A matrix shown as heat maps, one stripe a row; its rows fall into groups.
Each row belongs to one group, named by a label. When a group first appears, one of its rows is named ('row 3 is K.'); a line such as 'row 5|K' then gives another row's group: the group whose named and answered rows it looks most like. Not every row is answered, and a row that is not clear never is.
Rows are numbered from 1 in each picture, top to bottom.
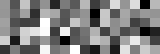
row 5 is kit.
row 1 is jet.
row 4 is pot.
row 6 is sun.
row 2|sun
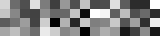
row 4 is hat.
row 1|jet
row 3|jet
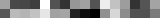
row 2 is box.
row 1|sun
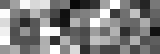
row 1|box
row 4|hat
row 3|kit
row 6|hat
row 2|kit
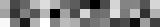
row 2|jet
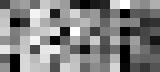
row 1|box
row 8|pot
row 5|pot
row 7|pot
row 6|hat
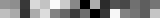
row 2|box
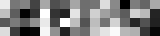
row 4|kit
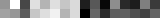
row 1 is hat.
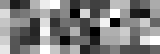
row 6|hat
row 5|sun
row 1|box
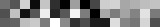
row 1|sun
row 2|sun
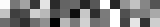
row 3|jet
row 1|kit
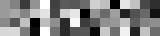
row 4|sun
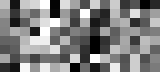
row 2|jet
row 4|sun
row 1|pot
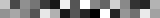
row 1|jet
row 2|sun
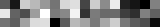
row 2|hat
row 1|pot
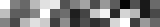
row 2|kit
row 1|hat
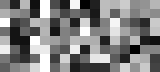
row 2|sun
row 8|box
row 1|sun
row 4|jet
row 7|kit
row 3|jet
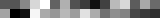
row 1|box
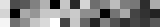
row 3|hat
